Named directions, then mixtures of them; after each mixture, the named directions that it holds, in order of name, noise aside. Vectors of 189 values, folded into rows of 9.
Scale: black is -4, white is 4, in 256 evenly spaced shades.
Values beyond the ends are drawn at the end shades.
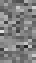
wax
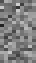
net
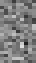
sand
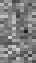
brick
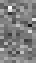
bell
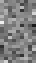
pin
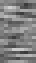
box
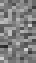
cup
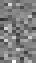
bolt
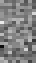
cup, pin, sand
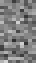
pin, sand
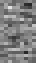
box, sand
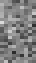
brick, cup, pin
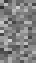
brick, net, wax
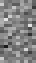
cup, net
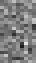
sand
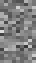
wax
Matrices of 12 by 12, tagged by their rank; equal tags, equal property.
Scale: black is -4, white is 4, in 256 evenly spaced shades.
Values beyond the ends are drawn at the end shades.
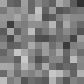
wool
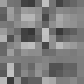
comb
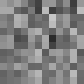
comb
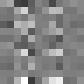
comb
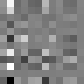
comb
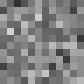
wool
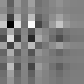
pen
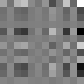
pen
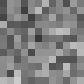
wool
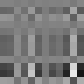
pen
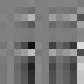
pen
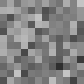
wool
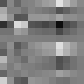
comb
